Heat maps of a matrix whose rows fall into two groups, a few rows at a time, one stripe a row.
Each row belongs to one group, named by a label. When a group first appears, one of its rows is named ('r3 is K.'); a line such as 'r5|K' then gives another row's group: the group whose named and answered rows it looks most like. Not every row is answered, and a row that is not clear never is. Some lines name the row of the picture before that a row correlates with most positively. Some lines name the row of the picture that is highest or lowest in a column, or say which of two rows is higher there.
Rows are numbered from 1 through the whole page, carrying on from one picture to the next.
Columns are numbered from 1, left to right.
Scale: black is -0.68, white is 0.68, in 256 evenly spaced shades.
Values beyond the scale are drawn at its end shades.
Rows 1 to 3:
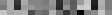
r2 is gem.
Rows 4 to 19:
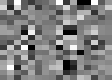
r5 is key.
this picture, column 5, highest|10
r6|gem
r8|key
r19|gem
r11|key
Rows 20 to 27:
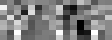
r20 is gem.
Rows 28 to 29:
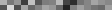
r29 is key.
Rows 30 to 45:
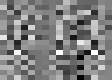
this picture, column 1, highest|37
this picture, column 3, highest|40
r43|gem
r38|gem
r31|key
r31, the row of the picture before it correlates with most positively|28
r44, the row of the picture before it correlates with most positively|28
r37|key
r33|key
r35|key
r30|key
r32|gem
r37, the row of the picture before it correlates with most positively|28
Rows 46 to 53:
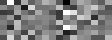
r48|key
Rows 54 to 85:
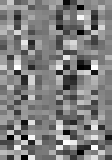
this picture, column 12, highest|57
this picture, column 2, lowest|81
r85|key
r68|gem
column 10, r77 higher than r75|No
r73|key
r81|key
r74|gem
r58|gem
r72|gem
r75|key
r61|gem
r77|gem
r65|key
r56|gem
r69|key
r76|gem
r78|key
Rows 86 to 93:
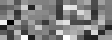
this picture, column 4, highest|93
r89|gem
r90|key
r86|gem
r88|gem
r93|key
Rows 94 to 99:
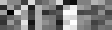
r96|key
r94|key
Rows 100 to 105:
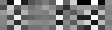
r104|gem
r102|gem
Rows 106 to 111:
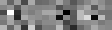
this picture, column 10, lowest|108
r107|gem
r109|gem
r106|key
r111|key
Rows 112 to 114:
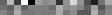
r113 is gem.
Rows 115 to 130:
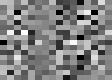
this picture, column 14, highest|126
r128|gem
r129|key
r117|gem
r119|gem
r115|gem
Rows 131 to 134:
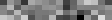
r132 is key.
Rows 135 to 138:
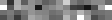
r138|gem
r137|gem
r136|key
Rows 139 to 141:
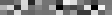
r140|gem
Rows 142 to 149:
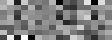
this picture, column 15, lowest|147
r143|key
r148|key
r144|gem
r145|gem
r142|gem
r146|key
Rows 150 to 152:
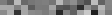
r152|gem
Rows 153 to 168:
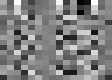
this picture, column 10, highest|156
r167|key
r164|key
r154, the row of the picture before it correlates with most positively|150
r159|gem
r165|gem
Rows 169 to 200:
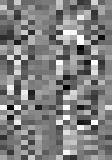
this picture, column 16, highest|190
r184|key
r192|key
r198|key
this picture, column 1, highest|190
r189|gem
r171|gem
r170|key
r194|gem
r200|key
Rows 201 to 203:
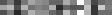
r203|gem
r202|gem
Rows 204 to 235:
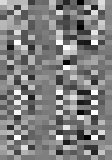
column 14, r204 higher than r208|Yes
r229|key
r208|gem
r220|gem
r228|gem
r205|gem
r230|gem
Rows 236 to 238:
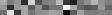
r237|key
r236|key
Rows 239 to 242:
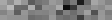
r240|key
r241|gem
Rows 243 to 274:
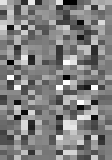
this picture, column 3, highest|260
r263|gem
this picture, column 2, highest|258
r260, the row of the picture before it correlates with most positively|239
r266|gem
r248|key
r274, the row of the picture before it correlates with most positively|239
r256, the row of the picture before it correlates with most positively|241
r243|key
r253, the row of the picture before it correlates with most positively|241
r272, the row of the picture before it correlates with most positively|239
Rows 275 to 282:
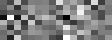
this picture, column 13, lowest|275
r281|gem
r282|key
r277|gem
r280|key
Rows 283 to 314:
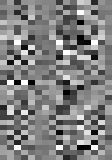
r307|gem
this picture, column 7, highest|304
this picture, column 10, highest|293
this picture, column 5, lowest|299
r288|gem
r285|gem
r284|key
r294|gem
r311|gem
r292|key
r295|key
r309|gem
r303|key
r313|gem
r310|key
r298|key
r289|gem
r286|key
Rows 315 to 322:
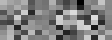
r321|key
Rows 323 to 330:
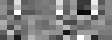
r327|key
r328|key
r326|gem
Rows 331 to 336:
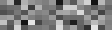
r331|gem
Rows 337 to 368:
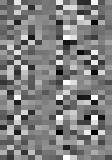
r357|gem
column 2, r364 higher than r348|No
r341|gem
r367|key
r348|gem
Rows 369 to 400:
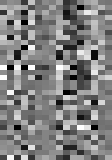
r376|key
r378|key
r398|key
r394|gem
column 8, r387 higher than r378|Yes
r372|key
